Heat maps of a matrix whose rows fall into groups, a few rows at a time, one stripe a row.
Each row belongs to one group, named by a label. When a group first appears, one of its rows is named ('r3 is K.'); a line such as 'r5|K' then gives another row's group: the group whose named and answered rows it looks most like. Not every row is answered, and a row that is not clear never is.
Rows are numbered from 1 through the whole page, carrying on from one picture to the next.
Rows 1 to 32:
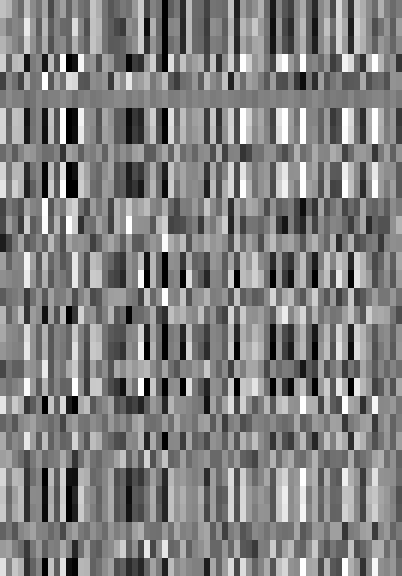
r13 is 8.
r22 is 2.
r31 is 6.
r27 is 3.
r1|2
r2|2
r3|2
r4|3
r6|6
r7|3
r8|3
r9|8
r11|3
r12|8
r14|6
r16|2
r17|6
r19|2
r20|2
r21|8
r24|8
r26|6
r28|3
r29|3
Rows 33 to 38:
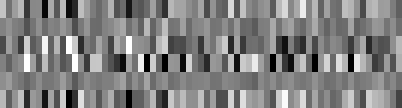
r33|3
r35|8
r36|2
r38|3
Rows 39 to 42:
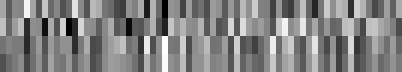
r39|2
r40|3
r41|6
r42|6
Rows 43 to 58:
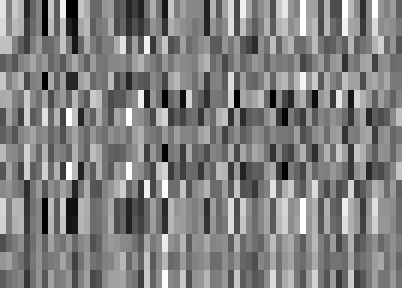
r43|3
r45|6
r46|8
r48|2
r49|8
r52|8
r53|6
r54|3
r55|3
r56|6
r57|6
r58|6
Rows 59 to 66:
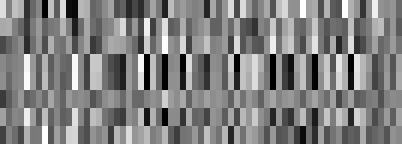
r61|6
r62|2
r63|2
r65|2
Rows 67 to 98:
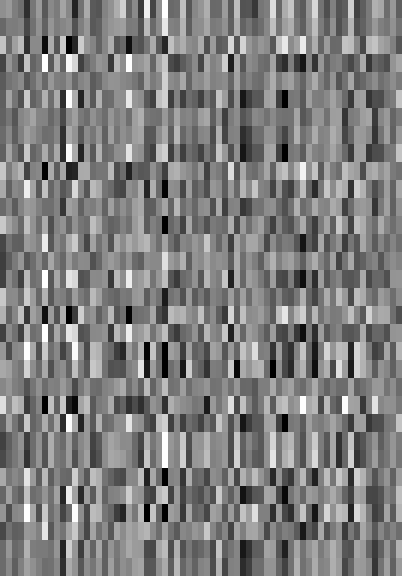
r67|6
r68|6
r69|3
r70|8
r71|6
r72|8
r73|8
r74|8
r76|3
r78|8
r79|2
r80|8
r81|6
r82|8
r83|2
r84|3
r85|8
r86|2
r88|6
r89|3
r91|6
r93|2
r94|8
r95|2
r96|8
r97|8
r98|8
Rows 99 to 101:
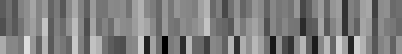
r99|8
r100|8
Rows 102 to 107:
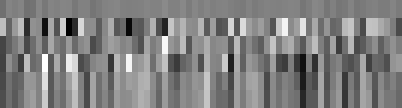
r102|6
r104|6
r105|8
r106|8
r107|8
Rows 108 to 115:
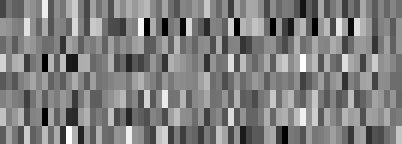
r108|8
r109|2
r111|3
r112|8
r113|6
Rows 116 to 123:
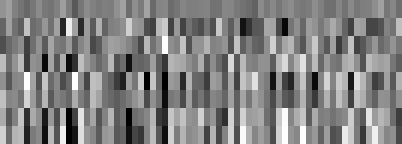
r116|6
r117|8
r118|6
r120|2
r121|2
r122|3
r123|3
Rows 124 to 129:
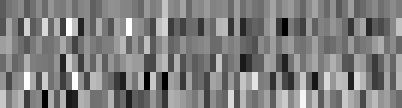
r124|6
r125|8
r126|6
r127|8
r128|2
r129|3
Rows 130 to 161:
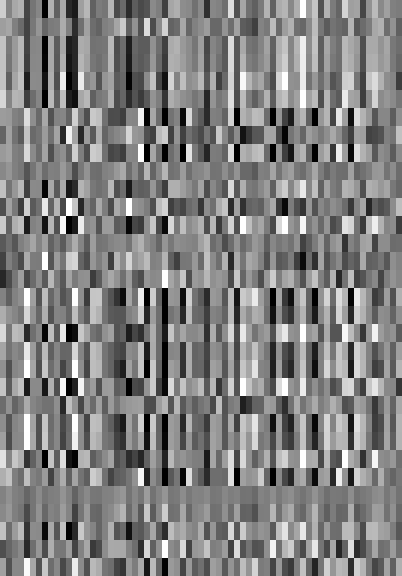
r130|3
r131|6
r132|3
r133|3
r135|3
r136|2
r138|2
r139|6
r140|3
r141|8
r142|3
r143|8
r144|8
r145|6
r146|2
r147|2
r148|3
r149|2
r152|8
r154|2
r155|3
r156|2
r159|3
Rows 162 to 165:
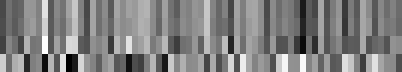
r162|8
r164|8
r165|3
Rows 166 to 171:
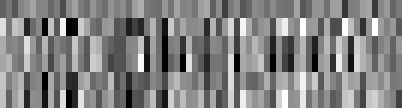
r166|8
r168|2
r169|2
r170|3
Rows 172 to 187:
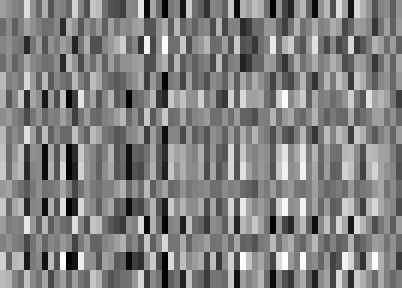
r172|2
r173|8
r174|6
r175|8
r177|3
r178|6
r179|2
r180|3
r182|6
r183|3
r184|2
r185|6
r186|3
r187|2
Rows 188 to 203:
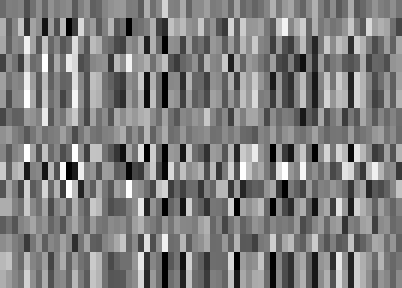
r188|6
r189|3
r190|2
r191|8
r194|8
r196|2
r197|3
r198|8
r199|2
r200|8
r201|6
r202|2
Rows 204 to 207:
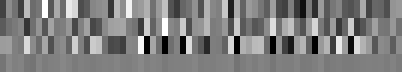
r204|8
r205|6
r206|2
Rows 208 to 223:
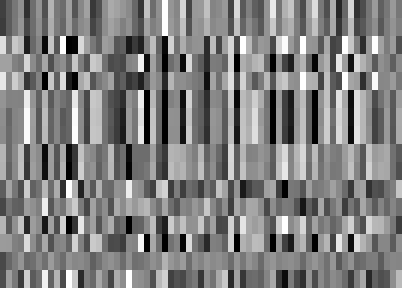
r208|6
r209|6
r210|3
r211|2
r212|3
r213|2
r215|2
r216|3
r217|3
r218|8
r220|3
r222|6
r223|8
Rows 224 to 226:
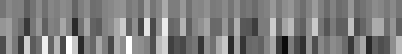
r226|8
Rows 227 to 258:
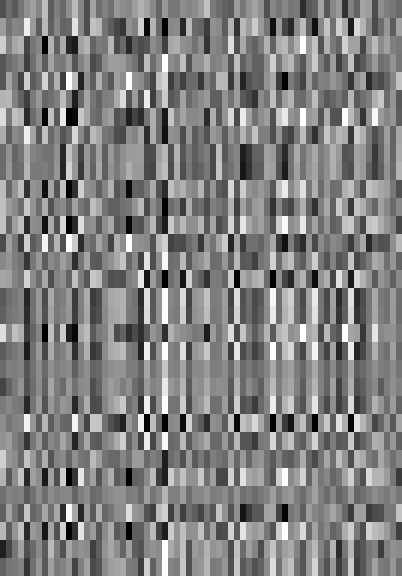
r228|2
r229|3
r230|6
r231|8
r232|6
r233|3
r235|8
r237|3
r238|2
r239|3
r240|8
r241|6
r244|6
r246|6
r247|6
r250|2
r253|3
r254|6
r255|8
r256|3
